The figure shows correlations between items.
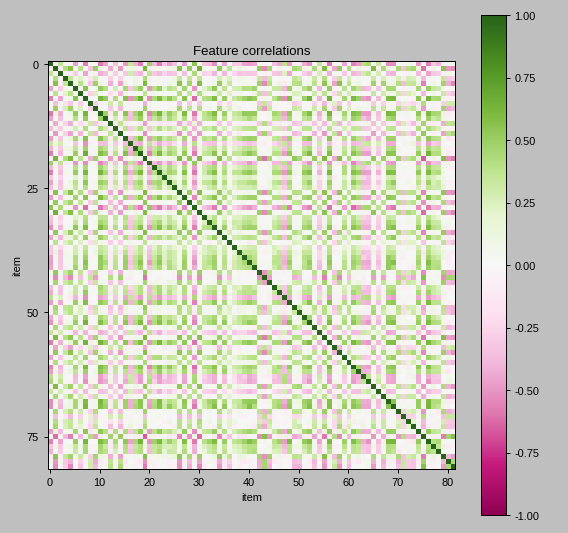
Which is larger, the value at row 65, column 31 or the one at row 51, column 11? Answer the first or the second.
the second
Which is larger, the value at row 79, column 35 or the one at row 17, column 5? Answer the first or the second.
the second
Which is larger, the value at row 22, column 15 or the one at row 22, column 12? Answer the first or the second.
the first
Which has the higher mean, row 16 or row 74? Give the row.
74
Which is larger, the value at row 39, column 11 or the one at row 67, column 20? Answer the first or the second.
the first
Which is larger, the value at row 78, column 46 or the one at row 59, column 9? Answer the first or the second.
the first
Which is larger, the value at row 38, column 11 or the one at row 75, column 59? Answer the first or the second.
the first
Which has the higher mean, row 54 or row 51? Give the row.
51
